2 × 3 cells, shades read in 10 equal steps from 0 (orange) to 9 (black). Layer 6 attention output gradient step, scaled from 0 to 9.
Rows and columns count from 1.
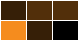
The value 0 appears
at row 2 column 1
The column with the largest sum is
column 3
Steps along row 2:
up up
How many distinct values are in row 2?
3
